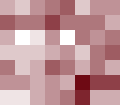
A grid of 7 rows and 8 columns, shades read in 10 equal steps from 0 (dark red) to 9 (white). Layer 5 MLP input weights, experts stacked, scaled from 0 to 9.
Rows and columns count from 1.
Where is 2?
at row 2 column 4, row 6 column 7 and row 6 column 8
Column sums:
39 47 42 30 35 29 30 32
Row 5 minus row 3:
-2 -2 -2 -2 -5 2 -1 2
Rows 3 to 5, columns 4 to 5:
5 9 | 6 5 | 3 4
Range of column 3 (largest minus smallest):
4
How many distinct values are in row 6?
4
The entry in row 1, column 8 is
5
